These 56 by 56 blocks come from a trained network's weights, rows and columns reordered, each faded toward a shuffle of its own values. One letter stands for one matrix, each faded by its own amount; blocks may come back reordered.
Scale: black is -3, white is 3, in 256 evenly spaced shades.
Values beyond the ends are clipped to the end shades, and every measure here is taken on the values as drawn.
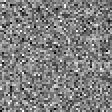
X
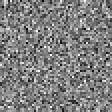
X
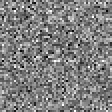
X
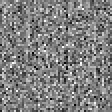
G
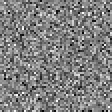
X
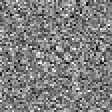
X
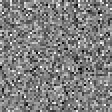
X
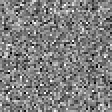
X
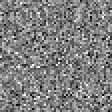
X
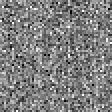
G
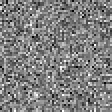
X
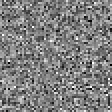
X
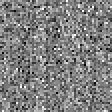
G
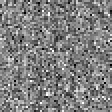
G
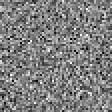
X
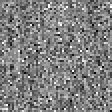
G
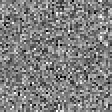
X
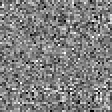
X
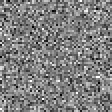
X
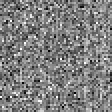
G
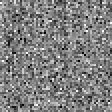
G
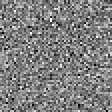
X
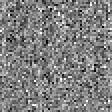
G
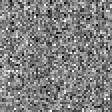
G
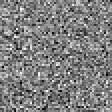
X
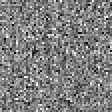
G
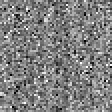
G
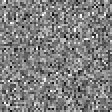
X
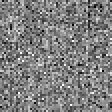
G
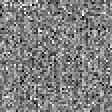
G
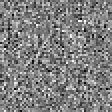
X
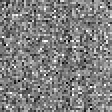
G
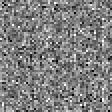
G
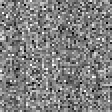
G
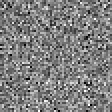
X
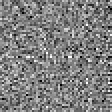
X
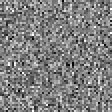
X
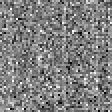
G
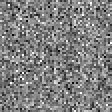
G
